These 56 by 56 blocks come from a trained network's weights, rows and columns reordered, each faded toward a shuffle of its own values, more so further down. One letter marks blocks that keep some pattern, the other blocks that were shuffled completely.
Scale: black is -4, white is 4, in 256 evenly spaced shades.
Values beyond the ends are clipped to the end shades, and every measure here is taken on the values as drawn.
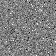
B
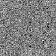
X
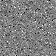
B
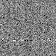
X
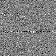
X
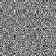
X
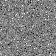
B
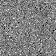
B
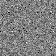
X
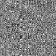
X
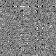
X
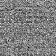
X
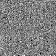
X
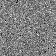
B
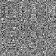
X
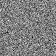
B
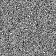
B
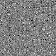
X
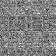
X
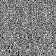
X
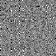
X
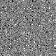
X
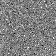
B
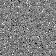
B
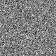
B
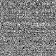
X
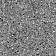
B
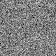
B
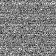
X
